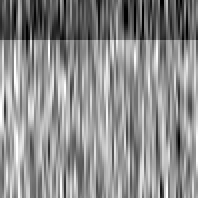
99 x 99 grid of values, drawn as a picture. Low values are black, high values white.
The top left is the ninth with the lowest average. The grain runs up and down. The bottom part is higher, past a seam about 20% of the way down.
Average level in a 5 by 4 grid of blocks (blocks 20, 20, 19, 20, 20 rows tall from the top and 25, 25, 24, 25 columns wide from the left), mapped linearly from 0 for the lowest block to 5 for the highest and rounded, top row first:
0010 | 4344 | 5444 | 5444 | 4444
